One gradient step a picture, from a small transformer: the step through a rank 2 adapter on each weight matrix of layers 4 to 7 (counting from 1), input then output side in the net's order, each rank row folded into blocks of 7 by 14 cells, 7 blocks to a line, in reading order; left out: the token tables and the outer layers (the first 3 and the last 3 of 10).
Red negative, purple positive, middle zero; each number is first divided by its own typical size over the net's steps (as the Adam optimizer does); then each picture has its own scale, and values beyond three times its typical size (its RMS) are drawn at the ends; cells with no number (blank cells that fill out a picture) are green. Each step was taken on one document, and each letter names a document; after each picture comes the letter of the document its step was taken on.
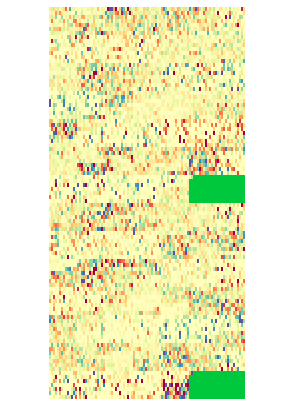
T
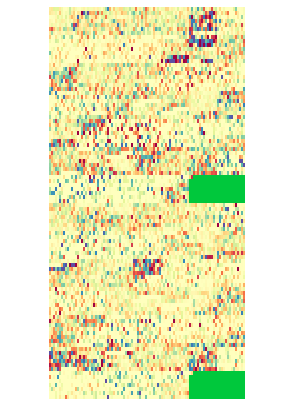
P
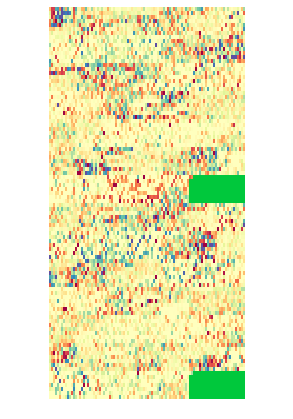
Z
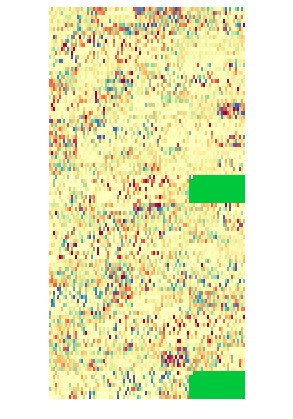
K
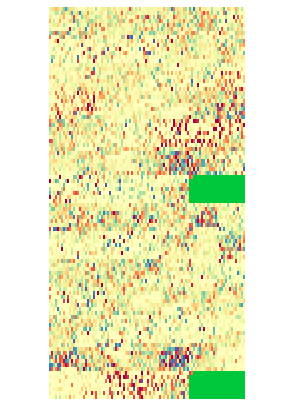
P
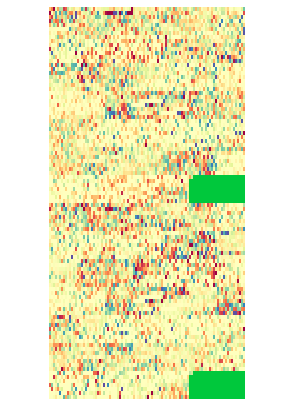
Z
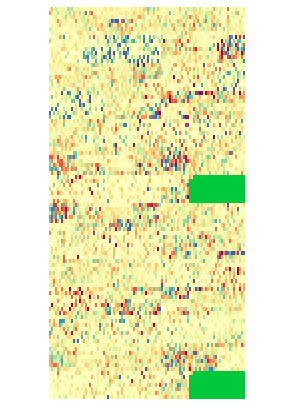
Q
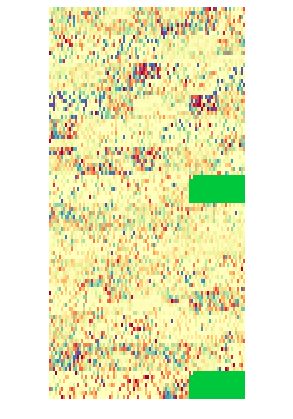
K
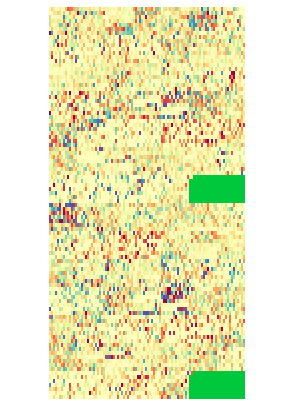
K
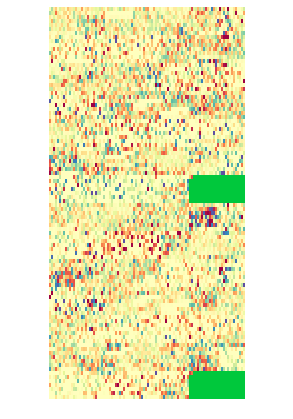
P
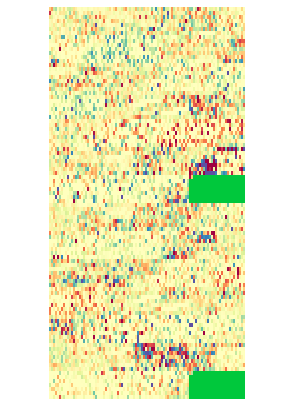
Q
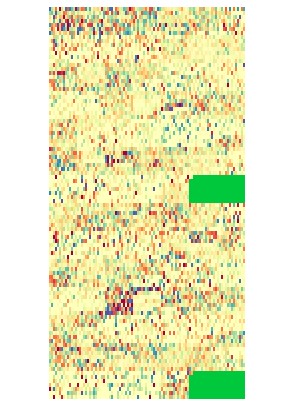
K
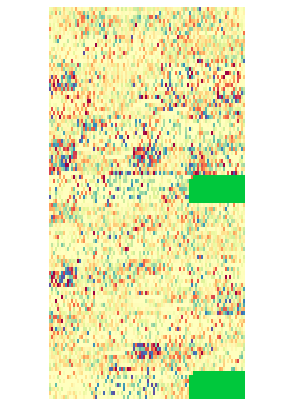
P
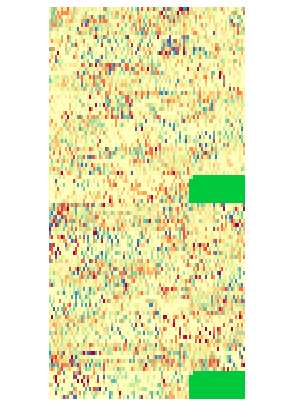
Z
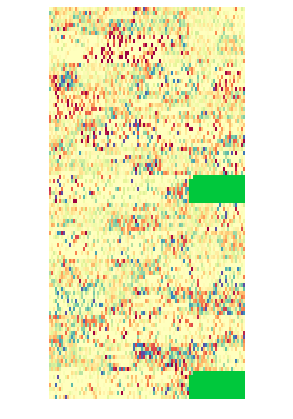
P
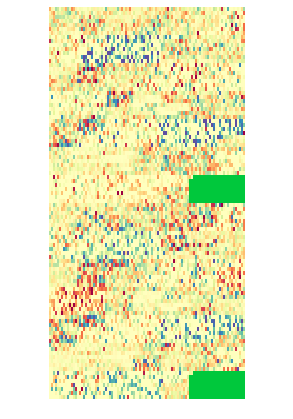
Z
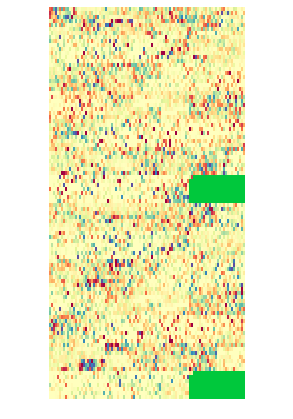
Q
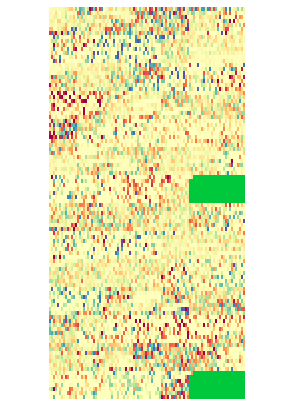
K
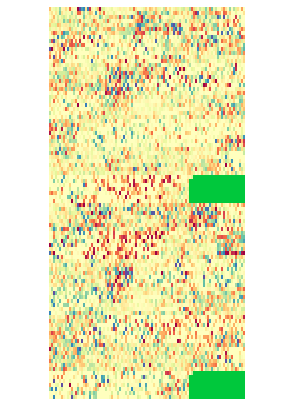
K
